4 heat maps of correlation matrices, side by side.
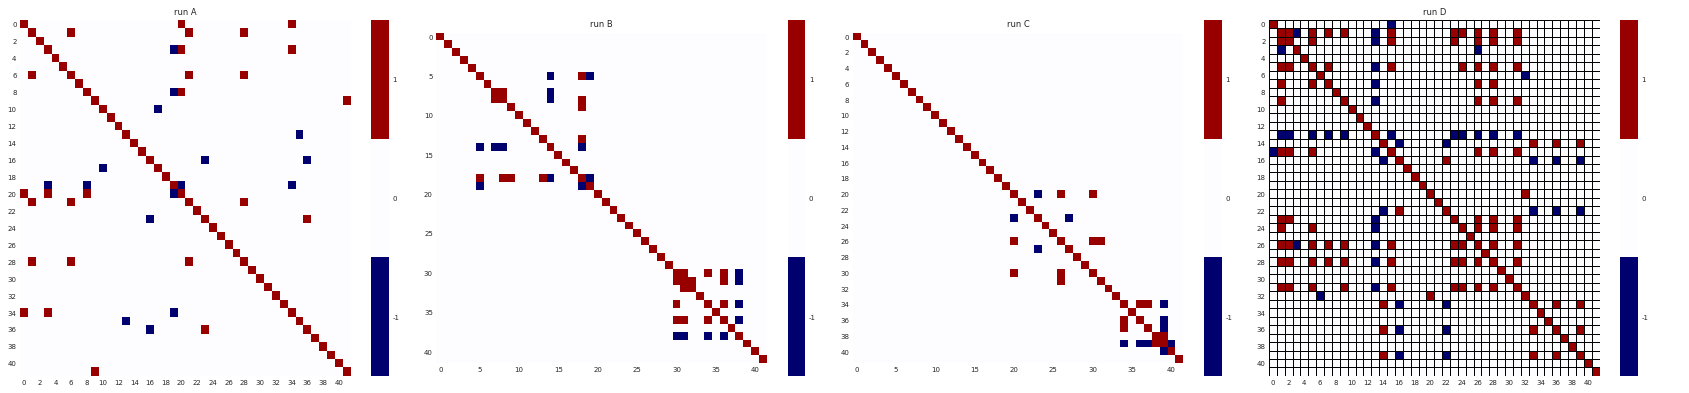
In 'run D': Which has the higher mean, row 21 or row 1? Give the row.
1
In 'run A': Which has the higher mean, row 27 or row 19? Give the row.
27
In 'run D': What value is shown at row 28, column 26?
1
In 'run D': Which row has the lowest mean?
13
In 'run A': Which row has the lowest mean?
19
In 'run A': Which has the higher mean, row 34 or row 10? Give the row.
34
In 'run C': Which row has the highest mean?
26
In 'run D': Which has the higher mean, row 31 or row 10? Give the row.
31
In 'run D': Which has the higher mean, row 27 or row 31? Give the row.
31
